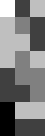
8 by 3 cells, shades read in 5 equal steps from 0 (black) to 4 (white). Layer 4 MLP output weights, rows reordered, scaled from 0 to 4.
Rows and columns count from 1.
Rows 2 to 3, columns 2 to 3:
2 1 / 3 1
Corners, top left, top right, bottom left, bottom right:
4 3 0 1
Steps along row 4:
down up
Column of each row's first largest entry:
1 1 1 1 2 3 2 2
